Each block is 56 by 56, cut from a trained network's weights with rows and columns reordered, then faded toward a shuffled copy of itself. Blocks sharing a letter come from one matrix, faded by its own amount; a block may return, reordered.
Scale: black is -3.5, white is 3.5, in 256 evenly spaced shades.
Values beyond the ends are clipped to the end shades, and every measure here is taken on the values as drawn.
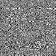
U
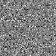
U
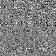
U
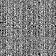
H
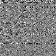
U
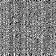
H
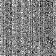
H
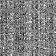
H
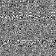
U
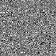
U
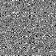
U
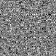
U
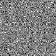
U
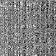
H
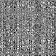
H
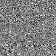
U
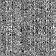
H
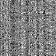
H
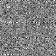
U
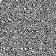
U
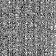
H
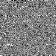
U
